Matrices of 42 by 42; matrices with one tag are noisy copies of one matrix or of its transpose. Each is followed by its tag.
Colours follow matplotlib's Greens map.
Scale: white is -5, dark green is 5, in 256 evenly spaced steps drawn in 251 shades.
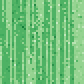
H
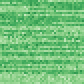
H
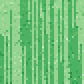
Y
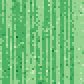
H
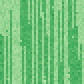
Y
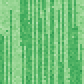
Y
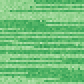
Y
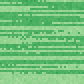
H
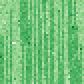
Y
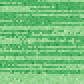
H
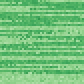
H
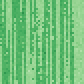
H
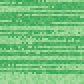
H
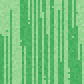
Y
